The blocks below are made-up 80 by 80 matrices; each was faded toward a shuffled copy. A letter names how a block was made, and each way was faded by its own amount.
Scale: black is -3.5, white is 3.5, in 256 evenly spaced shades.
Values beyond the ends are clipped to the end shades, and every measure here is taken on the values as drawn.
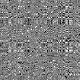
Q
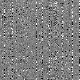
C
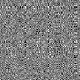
Q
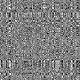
Q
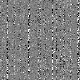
C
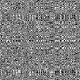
Q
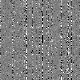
C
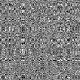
Q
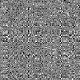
Q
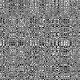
Q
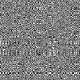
Q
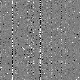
C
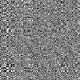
Q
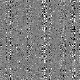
C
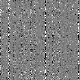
C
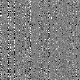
C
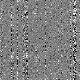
C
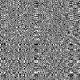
Q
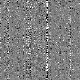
C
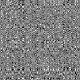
Q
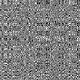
Q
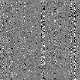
C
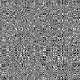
Q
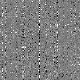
C
